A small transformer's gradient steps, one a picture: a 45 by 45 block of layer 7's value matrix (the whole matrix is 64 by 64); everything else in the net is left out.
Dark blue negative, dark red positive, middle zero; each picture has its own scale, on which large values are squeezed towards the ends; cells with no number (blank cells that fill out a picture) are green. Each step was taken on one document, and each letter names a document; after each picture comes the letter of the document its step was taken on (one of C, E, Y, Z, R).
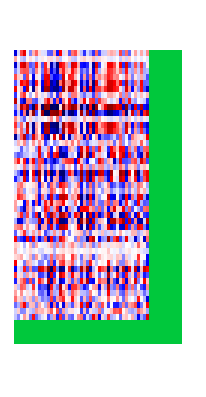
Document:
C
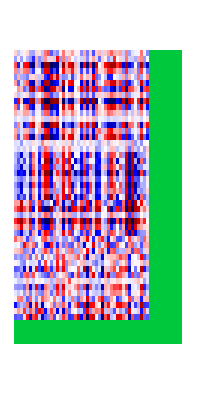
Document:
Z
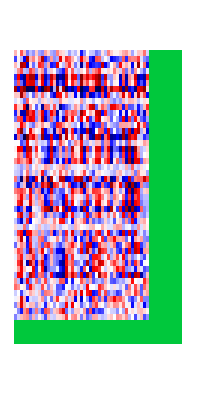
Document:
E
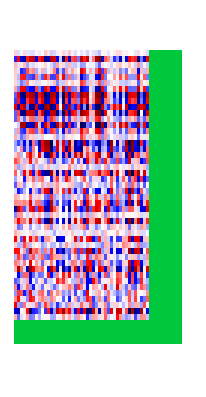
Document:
E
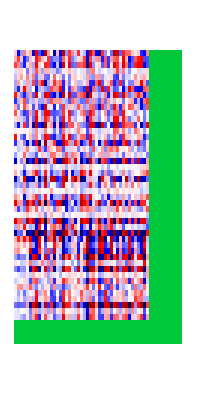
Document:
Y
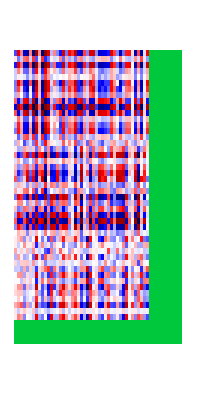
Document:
C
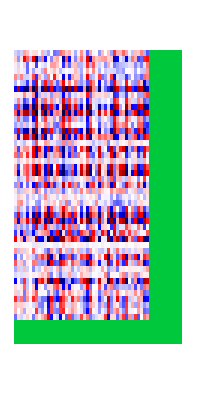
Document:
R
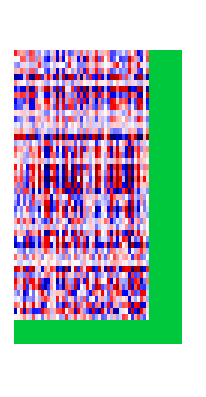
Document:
E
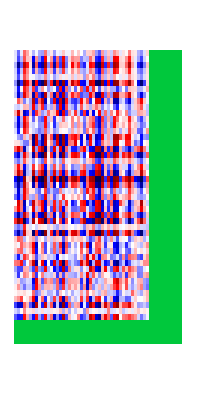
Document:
Y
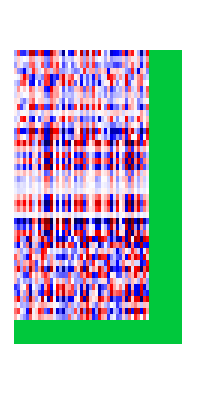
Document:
E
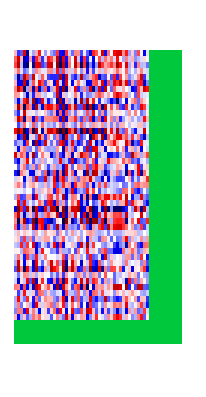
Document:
C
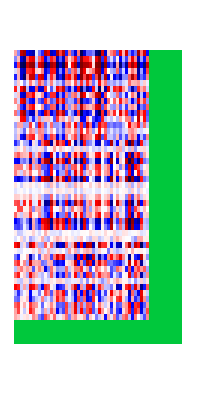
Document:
E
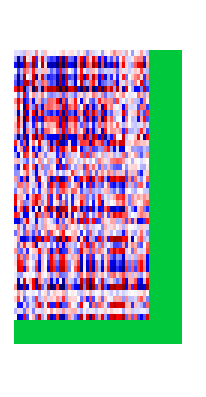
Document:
R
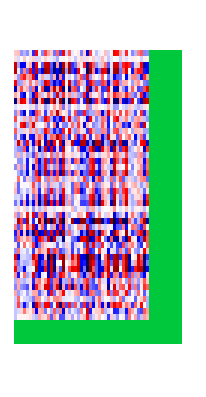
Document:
Y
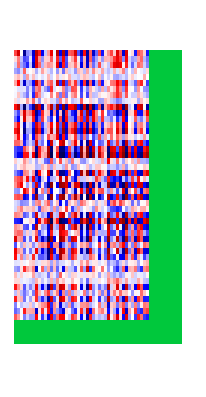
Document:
C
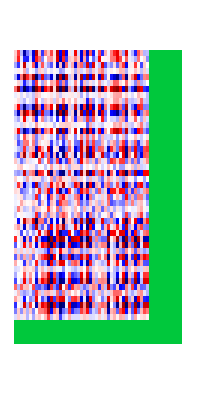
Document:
R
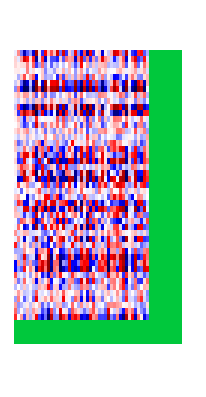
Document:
R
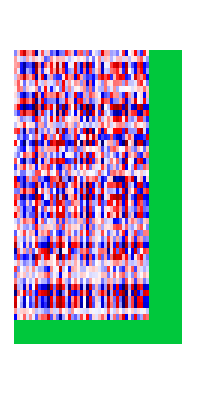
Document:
R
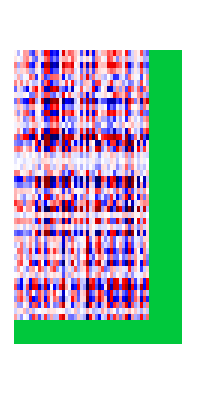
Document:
Z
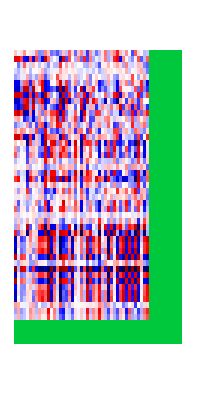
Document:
Y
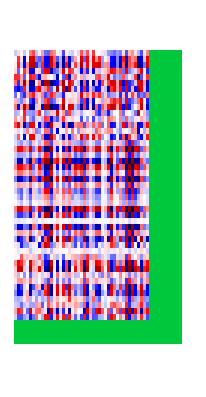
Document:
E
